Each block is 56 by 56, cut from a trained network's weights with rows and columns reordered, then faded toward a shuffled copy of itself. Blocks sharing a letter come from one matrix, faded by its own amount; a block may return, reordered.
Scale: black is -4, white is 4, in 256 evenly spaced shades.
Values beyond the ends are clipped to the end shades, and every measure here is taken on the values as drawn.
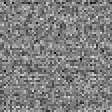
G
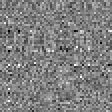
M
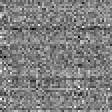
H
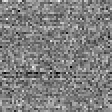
G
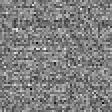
G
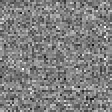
G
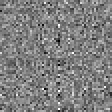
M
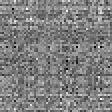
H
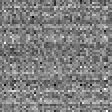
H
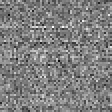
G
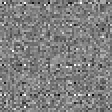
M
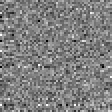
M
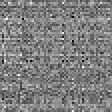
H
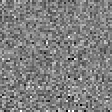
M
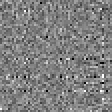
M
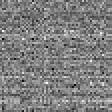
H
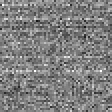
G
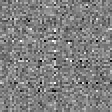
M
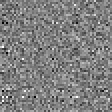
M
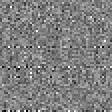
M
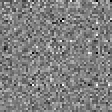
M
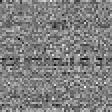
H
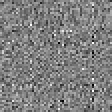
M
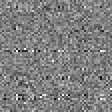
M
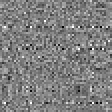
M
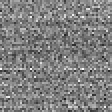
G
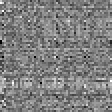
H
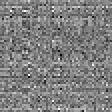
H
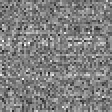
G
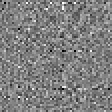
M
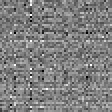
H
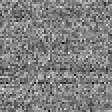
G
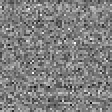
G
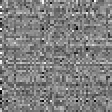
H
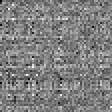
H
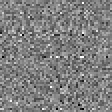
M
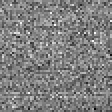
G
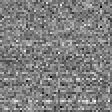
G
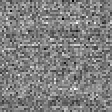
G
